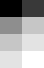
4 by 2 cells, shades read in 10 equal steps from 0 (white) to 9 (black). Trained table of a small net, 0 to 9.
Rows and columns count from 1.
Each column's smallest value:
1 0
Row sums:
16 6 3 1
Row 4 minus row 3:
-1 -1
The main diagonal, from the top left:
9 2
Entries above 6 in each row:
2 0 0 0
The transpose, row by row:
9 4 2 1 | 7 2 1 0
